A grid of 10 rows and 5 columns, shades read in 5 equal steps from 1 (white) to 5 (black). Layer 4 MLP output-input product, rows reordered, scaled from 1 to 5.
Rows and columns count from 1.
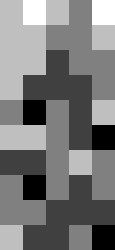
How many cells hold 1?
2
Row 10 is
2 4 4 3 5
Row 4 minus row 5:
-1 -1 1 0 1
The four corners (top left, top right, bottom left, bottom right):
2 1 2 5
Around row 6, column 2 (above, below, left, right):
5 4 2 3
